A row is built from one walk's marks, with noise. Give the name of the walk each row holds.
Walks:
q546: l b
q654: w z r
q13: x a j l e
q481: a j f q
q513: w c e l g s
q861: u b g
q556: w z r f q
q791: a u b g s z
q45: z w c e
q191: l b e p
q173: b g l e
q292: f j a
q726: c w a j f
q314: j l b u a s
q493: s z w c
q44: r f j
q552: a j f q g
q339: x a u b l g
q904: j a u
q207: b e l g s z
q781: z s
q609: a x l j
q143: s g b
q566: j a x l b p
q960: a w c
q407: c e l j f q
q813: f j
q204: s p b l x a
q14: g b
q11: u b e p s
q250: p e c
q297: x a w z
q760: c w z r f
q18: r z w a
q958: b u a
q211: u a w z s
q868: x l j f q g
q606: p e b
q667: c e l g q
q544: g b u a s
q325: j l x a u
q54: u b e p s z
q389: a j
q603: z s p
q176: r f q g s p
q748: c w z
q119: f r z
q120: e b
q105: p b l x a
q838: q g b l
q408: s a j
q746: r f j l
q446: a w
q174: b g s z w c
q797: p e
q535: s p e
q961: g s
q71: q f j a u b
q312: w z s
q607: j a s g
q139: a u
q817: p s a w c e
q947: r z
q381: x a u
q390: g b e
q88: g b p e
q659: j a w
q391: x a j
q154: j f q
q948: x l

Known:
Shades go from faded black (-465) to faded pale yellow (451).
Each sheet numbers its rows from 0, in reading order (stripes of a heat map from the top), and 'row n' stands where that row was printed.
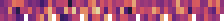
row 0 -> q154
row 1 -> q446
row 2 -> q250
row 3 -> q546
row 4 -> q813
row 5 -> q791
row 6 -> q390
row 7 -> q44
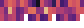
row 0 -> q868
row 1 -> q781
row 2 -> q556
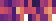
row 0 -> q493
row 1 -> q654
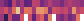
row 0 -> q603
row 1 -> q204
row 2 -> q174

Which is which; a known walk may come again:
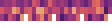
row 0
q791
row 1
q566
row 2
q817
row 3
q143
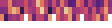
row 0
q88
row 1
q14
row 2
q325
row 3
q659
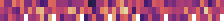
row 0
q44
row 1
q381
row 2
q54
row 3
q654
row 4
q546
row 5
q556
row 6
q174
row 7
q13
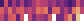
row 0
q408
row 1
q207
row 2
q446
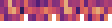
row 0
q390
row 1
q211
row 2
q173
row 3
q204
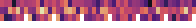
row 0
q250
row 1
q606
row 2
q191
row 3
q960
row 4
q607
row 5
q781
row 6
q603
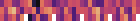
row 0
q339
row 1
q947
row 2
q481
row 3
q904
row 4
q292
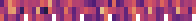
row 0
q838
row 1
q813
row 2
q552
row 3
q493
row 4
q760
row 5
q868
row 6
q667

